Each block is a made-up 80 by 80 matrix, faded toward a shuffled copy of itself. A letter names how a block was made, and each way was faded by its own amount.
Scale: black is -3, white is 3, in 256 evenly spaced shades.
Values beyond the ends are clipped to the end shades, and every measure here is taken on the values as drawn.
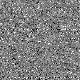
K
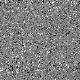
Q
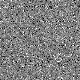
K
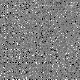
Q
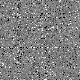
Q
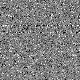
K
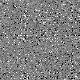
Q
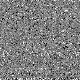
K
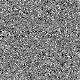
K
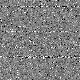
K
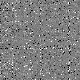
Q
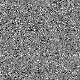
K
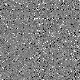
Q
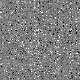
Q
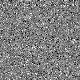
K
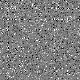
Q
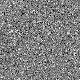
K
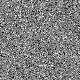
K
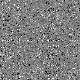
Q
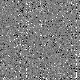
Q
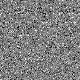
K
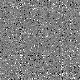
Q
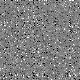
Q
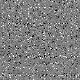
Q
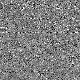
K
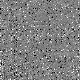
Q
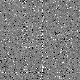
Q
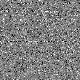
K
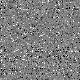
Q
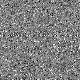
K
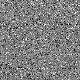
K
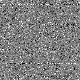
K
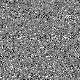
K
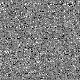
K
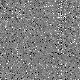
Q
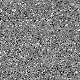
K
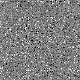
Q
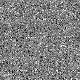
K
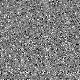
K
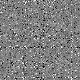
Q
